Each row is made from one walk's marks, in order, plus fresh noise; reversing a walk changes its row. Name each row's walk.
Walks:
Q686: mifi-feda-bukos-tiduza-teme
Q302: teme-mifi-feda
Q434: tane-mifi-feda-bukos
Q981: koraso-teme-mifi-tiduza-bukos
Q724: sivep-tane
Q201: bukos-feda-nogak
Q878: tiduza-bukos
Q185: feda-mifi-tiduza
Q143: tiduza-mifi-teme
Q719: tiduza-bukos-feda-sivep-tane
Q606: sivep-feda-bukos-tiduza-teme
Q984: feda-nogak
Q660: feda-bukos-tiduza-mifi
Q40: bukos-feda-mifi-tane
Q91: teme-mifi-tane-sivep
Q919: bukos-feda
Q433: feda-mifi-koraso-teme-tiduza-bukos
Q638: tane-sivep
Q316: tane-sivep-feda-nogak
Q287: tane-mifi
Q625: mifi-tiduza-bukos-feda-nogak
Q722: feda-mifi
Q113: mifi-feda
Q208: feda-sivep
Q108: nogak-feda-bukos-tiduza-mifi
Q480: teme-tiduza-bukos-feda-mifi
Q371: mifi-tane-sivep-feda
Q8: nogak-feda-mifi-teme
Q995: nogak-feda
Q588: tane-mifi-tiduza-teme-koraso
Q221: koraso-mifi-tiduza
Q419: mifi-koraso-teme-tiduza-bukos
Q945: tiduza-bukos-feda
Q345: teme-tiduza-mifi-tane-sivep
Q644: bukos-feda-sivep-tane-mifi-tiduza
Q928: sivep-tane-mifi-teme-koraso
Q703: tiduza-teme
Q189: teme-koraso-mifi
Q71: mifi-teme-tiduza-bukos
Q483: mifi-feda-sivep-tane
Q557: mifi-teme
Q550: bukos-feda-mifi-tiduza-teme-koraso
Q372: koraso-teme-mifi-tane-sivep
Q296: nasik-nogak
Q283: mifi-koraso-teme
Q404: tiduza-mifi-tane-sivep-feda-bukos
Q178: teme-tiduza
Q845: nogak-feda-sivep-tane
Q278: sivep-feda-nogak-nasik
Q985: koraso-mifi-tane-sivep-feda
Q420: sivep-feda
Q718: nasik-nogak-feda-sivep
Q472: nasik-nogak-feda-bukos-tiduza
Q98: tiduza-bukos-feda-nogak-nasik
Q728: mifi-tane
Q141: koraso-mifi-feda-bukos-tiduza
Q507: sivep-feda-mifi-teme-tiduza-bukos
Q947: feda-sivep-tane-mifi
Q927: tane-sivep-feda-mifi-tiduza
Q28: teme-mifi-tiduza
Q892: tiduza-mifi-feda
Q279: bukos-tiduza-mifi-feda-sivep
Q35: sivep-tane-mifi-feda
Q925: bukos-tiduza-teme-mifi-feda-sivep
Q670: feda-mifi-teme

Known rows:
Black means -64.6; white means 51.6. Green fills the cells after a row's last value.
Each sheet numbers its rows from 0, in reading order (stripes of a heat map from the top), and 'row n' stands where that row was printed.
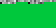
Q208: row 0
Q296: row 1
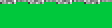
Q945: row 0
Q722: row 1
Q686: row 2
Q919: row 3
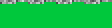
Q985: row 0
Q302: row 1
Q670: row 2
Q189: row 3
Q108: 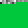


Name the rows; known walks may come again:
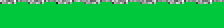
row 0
Q550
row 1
Q686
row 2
Q208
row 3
Q178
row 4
Q40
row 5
Q703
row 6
Q433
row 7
Q945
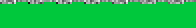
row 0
Q925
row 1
Q296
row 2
Q108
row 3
Q8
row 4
Q279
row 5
Q283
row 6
Q71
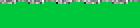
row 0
Q28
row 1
Q98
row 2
Q845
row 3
Q644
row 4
Q625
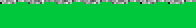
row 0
Q947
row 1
Q878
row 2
Q372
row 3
Q189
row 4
Q91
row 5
Q278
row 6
Q507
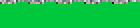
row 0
Q670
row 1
Q404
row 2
Q919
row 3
Q984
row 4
Q420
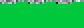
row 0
Q302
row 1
Q722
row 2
Q35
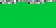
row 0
Q185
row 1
Q985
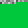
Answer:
Q113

